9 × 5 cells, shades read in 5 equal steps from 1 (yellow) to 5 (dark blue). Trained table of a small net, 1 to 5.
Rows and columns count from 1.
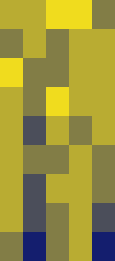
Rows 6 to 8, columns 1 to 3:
2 3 3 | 2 4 2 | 2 4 3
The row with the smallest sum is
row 1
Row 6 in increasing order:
2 2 3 3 3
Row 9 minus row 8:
1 1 0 0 1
